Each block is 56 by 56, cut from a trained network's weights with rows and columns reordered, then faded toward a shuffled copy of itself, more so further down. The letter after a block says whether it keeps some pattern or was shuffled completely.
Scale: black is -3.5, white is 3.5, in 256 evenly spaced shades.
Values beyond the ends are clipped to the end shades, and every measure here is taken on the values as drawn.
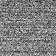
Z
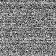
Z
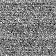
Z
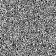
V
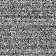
Z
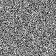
V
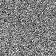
V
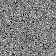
V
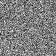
V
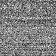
Z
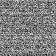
Z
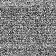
Z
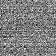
Z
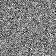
V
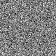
V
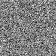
V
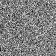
V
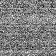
Z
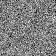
V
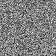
V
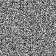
V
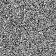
V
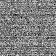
Z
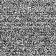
Z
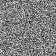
V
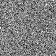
Z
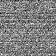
Z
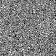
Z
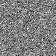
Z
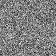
V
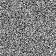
V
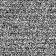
Z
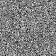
V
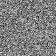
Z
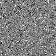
Z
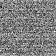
Z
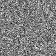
V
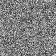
V
